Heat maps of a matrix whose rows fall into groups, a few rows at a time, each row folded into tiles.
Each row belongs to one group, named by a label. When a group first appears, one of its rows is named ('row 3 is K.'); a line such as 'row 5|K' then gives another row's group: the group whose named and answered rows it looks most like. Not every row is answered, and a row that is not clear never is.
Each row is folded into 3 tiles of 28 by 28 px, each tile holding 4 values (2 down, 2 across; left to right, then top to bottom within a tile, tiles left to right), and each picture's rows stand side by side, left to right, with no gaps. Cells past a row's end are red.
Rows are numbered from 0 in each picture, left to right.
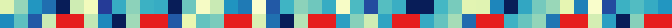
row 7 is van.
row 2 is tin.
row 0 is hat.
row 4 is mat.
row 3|van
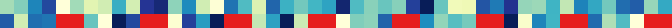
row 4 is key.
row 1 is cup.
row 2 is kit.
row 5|tin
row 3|van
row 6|tin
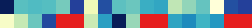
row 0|key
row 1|van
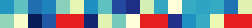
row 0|cup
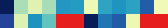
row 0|tin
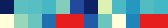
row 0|key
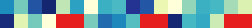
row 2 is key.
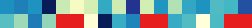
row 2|mat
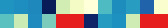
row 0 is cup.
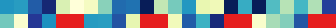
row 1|hat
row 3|key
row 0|cup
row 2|kit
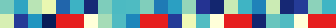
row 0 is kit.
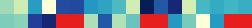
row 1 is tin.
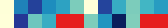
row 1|van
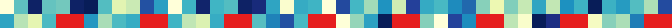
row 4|key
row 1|tin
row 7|key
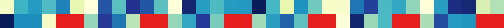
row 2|van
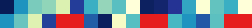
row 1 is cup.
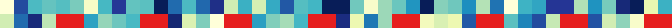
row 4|tin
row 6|hat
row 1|mat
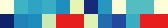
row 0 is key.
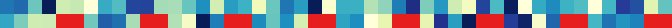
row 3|hat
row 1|hat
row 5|kit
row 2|cup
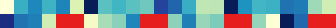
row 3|cup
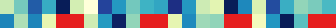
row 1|van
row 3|van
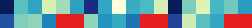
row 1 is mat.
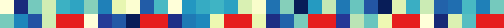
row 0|van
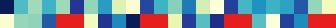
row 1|kit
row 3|cup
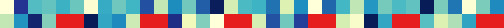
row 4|cup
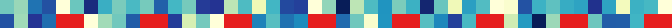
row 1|key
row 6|van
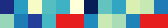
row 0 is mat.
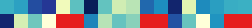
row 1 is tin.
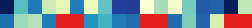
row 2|hat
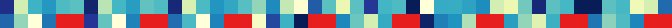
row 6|mat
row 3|kit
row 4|mat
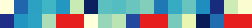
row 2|cup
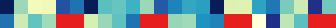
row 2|cup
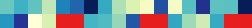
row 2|mat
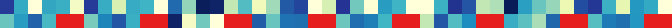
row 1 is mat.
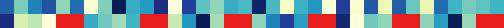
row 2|van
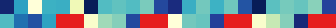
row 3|key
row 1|key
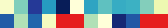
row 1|cup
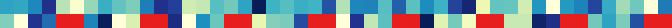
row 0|cup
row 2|tin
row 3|key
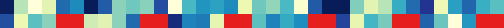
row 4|tin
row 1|key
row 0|tin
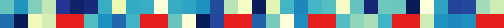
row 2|cup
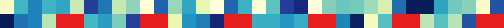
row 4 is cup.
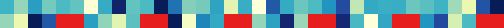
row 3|van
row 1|mat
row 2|tin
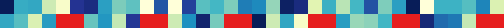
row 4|mat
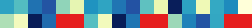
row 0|cup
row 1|cup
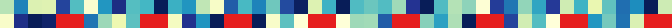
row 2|kit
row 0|kit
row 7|hat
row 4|key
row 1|mat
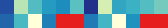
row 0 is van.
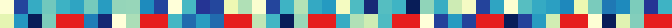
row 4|mat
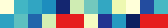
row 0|hat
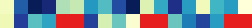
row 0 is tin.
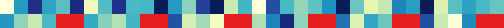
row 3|van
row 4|tin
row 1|mat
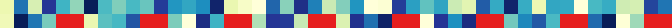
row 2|cup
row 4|kit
